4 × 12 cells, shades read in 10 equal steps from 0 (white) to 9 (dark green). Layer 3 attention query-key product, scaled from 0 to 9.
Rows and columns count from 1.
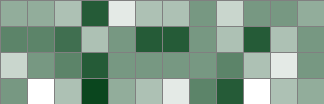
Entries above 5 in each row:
1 6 3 3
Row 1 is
4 4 3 8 1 3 3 5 2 5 5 4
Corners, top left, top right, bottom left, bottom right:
4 4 5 4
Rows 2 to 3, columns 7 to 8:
8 5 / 5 5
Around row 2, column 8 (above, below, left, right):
5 5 8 3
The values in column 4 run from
3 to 9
